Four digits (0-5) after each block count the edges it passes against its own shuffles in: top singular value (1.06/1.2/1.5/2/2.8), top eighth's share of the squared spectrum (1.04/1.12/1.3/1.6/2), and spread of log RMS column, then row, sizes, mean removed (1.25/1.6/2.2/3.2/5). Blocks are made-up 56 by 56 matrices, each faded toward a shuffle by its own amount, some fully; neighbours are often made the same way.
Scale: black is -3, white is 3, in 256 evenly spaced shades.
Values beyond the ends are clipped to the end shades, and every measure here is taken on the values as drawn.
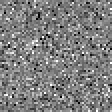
0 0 0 1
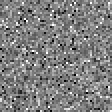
0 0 0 0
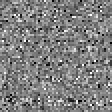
1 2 0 3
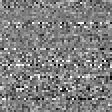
2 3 0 4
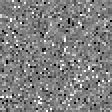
0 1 0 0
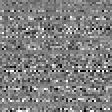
2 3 0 4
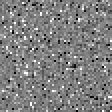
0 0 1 0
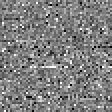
1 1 0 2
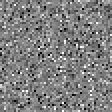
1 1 0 0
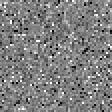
0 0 0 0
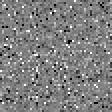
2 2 1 0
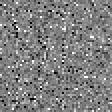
2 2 1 0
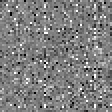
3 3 2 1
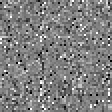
2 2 2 0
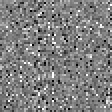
2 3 2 0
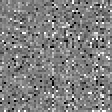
3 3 2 1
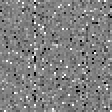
2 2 1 0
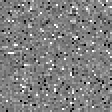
2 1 0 0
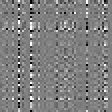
5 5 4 3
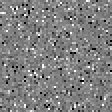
0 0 0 0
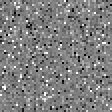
1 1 0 0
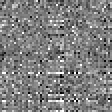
4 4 2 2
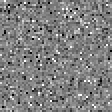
0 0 0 0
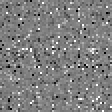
1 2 1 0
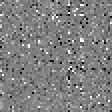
2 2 2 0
